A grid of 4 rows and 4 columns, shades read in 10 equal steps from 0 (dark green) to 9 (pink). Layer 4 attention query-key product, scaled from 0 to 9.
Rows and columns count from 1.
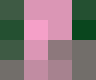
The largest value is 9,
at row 2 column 2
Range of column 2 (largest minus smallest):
2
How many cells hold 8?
4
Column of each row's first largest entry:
2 2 2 2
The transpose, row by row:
2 1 2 4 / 8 9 8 7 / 8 8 5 6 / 1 0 4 4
